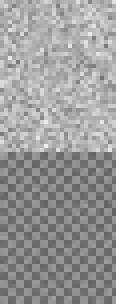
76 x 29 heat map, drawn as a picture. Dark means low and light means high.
It is made of 2 by 1 panels. Panel 1,1: high, fine-grained. Panel 2,1: middling, checkered.
